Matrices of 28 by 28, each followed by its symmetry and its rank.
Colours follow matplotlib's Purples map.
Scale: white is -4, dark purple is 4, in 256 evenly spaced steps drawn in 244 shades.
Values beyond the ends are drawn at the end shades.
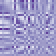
antisymmetric, rank two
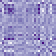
symmetric, rank three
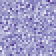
antisymmetric, full rank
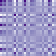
symmetric, rank one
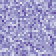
antisymmetric, full rank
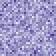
symmetric, full rank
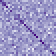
symmetric, full rank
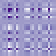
symmetric, rank one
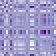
antisymmetric, rank two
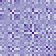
symmetric, rank three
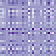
antisymmetric, rank two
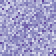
symmetric, full rank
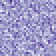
antisymmetric, full rank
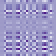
neither, rank one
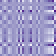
neither, rank one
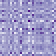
antisymmetric, rank two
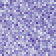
antisymmetric, full rank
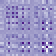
symmetric, rank three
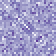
symmetric, full rank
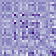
symmetric, rank three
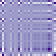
symmetric, rank one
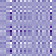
neither, rank one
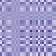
symmetric, rank one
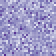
antisymmetric, full rank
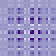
symmetric, rank one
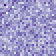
symmetric, full rank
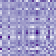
antisymmetric, rank two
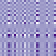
neither, rank one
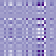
neither, rank one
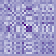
symmetric, rank three
